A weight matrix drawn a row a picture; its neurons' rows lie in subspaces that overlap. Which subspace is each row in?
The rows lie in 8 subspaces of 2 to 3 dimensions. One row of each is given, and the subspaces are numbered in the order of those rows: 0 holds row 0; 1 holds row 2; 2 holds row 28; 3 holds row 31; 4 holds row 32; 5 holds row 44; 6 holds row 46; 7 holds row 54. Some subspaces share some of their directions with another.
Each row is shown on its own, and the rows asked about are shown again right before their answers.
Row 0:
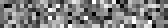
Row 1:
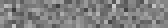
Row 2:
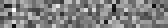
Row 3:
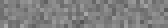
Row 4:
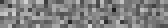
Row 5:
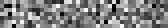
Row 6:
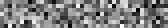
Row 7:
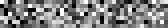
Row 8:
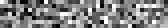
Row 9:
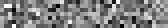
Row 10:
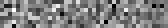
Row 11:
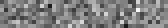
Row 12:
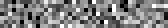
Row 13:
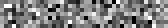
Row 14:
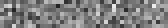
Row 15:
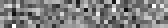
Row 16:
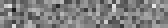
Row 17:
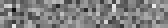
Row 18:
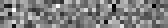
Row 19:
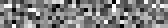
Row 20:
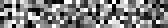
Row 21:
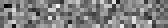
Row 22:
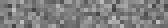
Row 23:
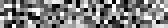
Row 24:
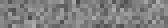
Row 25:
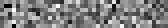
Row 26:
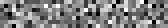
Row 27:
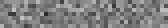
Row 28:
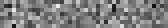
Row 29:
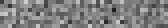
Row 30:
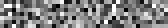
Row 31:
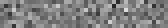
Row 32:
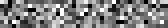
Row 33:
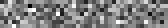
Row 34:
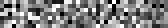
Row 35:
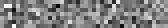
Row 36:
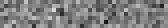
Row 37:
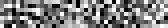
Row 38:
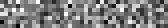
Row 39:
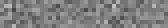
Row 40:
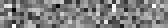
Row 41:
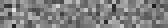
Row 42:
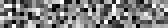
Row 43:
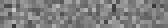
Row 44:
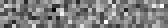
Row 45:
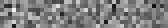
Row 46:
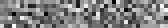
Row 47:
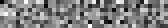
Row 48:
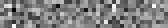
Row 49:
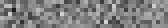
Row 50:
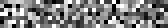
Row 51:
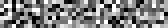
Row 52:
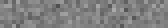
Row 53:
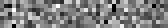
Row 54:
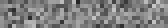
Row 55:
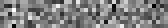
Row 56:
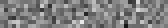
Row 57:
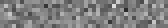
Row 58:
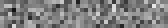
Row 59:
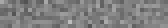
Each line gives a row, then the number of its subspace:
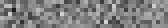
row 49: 4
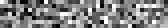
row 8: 3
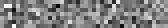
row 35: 0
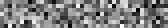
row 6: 1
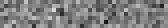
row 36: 5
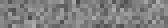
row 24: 7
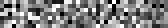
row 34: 5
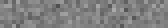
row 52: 2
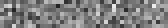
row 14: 1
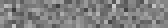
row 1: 3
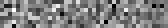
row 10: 5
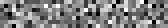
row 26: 3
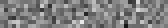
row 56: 1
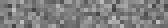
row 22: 5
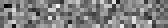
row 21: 0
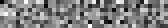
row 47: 3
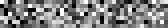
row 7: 4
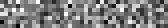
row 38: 2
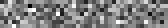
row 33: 4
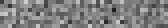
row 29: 3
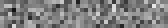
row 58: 7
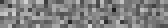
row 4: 3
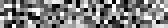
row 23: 6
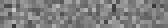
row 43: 1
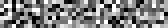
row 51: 7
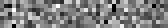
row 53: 2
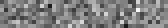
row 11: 1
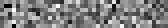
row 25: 0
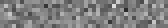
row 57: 3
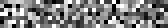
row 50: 2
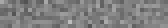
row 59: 3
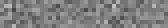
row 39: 7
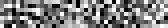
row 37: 6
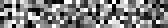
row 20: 5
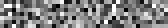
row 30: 1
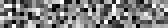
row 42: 1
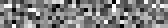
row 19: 4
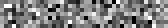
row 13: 0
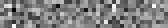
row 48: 7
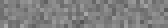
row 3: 1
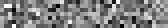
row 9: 0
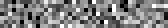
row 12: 0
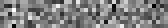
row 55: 7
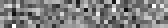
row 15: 6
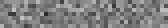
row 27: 6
